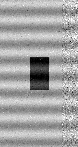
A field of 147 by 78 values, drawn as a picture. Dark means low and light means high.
The ninth with the lowest average is the centre. Stripes running across repeat 9 times from top to bottom. Most values sit high, with a long tail of low ones. An odd patch, lower than its surroundings, sits in the centre. A vertical seam about 80% of the way across splits the table, and the left part is calmer. There is no overall slope.
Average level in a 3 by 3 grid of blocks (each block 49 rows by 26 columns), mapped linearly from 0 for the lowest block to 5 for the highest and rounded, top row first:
5 5 5
5 0 5
5 5 5
